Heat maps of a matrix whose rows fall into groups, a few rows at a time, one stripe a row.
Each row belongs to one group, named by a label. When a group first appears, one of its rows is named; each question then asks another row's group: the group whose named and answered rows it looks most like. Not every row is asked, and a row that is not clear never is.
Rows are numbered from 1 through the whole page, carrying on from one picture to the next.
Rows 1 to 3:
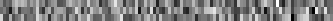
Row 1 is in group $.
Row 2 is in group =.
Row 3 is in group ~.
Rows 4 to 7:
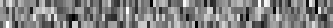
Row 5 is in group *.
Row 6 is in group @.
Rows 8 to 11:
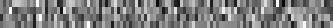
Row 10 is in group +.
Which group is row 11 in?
~
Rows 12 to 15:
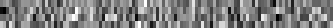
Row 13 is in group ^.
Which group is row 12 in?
~
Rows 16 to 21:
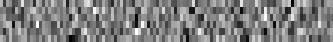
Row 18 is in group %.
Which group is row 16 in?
~
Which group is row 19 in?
*
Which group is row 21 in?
@
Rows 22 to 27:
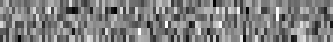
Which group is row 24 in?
$
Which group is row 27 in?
~
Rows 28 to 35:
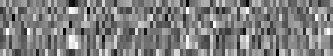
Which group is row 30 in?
=
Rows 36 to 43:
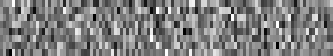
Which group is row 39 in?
$
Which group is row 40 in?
=
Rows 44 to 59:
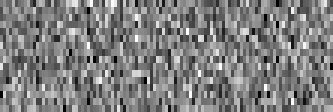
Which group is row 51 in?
%
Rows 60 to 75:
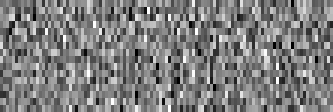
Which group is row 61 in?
~
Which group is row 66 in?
~
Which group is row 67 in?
%
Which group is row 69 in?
$
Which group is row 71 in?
$
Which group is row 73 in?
^
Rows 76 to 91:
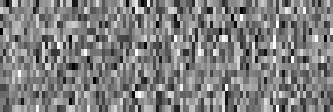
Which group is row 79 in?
$
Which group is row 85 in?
@
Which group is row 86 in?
$
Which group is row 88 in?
^
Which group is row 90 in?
%
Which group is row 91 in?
$
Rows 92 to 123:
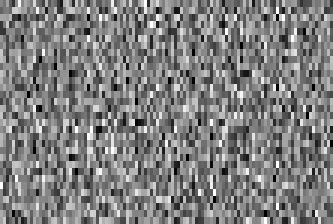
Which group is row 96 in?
^
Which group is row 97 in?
%
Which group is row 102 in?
@
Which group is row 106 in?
^
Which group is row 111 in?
@
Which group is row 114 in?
@
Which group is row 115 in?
$
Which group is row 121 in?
$
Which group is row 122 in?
=
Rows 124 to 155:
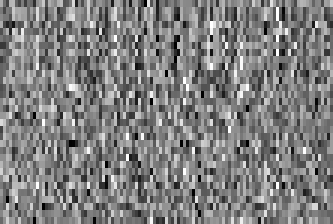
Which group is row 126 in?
$
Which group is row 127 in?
=
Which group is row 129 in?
$
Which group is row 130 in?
^
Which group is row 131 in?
$
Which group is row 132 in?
^
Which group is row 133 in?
^
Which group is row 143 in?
*
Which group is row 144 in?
@
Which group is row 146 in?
*
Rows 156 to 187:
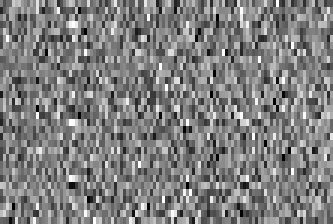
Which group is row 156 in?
$
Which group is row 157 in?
^
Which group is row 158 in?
~
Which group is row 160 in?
%
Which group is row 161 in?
*
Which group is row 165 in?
^
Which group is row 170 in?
*
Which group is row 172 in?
^
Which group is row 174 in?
=
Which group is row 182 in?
@
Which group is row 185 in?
*
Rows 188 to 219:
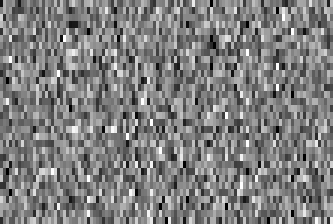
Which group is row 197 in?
$
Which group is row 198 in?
^
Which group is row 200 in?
$
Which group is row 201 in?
~
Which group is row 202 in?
*
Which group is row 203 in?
%
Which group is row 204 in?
^
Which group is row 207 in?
*
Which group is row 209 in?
^
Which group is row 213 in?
~
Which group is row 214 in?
^
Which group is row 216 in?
@
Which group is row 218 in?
~
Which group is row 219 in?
=
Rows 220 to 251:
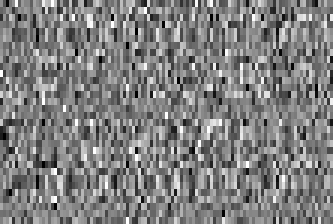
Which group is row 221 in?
~
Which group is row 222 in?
~
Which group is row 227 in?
^
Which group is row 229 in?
~
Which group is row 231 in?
+
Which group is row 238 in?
^
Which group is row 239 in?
^
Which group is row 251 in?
*
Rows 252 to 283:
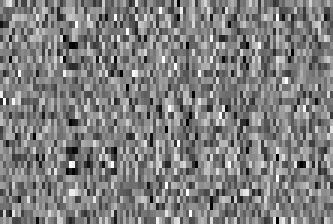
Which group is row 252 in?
+
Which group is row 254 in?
$
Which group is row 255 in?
^
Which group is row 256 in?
*
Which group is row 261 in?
@
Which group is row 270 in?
=
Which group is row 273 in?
@
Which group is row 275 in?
^
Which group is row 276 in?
@
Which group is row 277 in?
$
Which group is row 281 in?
$
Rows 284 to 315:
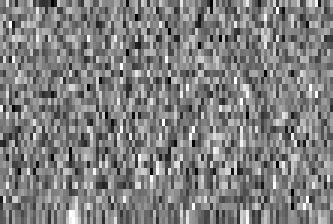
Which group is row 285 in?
$
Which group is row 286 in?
%
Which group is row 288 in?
*
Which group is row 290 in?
%
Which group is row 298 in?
+
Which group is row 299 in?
=
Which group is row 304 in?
^
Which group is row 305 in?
%
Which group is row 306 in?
%
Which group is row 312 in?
=
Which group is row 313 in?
~
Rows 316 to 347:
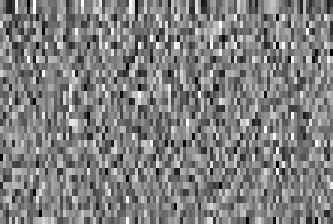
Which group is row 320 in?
=
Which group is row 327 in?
^
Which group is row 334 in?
%
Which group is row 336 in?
=
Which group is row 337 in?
$
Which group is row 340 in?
$
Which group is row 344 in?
*
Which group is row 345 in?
^
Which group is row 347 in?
*
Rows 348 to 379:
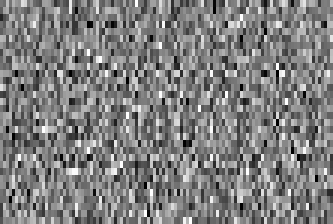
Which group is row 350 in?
^
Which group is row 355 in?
~
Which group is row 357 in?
$
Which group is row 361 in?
^
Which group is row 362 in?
@
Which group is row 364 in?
*
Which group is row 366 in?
*
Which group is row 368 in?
=
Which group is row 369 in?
~
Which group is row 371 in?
%
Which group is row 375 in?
+
